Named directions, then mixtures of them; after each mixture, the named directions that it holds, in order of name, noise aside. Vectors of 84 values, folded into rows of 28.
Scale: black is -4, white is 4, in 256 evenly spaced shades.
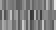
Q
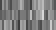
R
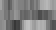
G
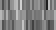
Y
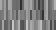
R, Y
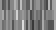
Q, Y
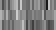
Y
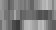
G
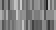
Y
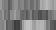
G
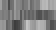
G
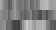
G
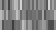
G, Y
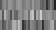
G, Q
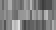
G, R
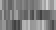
G, Q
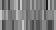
Y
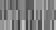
Q, R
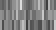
R, Y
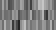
G, R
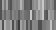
R
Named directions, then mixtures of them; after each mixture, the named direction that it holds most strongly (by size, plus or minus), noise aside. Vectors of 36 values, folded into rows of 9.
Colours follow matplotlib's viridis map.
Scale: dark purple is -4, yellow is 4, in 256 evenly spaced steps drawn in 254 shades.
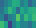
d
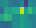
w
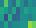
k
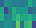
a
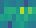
w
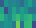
a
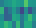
w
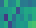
k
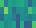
a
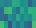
d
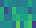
a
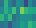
w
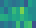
a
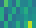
k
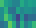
d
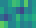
w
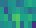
a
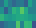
a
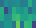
a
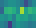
w
